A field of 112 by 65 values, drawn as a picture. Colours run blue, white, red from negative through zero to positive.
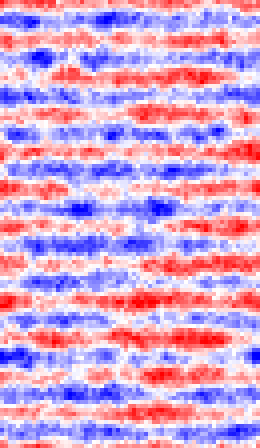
Grain: streaks across. Stripes: horizontal, repeating 12 times. Average level on the scale: 50%.
